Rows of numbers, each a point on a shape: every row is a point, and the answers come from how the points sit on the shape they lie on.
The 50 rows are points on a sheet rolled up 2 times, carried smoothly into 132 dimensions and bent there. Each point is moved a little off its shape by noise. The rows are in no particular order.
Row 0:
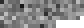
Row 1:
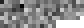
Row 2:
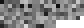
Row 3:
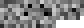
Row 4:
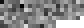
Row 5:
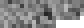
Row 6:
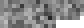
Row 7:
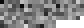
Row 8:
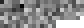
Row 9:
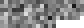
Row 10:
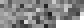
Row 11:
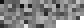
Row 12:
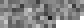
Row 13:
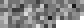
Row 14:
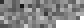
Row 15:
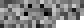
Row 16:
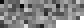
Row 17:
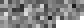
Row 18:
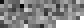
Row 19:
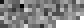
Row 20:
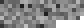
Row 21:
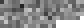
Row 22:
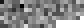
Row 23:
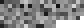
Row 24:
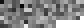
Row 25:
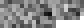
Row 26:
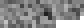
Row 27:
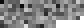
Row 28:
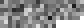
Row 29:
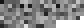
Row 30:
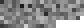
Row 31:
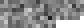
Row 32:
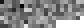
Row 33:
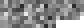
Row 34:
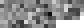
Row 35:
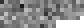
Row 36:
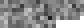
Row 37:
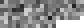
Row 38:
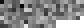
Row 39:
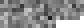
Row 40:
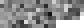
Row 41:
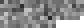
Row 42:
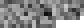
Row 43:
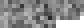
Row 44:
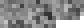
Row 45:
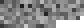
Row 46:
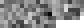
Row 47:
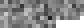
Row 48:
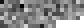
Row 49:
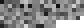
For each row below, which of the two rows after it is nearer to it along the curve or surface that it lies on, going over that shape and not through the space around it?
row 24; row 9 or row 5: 9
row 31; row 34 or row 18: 34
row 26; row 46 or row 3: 46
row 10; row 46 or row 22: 46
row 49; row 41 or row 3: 3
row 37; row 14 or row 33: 33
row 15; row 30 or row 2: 2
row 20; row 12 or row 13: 12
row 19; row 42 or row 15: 15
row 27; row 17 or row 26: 17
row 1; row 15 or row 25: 15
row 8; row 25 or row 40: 40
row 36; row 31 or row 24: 31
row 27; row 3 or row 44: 3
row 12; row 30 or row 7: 30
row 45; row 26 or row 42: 42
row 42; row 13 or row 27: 13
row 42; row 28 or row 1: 28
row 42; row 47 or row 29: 47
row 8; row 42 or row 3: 3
